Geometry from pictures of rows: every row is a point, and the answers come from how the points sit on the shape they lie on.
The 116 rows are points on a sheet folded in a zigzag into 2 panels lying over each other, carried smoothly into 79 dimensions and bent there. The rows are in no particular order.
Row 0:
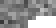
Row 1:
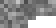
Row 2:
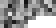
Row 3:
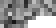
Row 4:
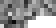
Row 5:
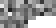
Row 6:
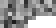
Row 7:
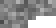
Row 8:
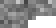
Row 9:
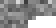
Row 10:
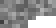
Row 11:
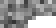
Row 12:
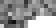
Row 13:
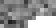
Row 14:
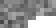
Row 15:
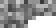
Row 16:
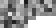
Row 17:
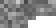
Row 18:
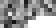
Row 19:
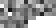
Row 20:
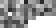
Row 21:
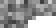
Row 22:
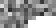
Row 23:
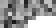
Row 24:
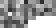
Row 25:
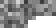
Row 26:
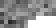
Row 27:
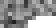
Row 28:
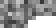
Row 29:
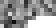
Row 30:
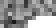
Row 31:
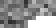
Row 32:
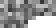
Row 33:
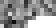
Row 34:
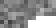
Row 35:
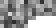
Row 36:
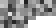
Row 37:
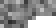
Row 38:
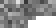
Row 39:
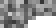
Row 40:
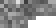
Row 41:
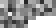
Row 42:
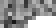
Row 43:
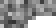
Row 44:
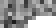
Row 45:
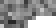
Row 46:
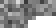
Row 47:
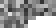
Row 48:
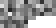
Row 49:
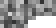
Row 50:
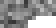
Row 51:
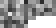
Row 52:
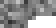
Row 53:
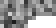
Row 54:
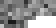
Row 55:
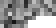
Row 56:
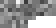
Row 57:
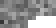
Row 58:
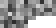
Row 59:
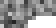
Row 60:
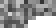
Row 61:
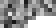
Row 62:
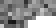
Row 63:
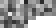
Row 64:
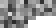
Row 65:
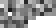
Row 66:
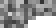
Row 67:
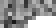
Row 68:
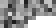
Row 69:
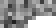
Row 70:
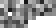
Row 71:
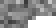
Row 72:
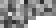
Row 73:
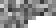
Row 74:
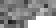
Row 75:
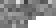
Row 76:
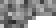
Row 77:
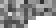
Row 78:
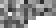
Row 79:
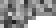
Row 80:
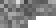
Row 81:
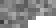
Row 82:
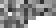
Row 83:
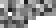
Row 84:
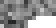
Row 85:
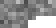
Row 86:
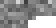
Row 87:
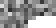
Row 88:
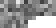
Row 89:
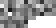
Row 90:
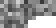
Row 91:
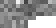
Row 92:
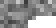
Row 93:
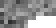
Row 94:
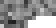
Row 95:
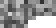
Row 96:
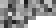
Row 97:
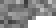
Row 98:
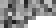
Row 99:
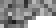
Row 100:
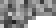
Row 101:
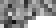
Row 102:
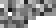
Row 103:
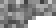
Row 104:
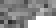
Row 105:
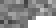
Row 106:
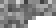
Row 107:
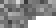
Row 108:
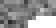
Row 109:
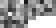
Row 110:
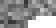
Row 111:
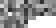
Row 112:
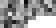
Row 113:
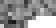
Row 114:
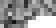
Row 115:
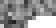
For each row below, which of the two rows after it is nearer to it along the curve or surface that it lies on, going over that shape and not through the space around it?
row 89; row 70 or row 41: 41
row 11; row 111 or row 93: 111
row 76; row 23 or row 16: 16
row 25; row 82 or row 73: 82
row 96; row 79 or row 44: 44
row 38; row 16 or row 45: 45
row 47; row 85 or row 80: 80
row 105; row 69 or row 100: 69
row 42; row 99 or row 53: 99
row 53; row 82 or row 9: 82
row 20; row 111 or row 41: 111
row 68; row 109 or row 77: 109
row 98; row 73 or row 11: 11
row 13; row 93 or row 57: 93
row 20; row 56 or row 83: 83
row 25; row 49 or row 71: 49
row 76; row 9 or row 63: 63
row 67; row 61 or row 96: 96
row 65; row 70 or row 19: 19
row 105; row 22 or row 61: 22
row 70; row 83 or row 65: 83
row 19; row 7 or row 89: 89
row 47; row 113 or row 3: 113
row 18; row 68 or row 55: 68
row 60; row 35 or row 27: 35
